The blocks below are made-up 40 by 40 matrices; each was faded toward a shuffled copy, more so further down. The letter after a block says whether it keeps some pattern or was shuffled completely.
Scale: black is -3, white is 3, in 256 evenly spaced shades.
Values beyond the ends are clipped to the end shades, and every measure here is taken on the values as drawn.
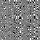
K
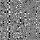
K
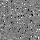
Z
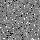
Z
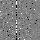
K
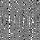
K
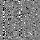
K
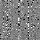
K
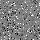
Z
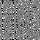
K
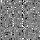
K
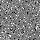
Z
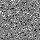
Z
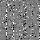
K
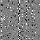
K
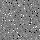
Z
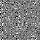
K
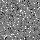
Z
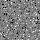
Z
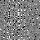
K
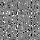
K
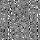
K
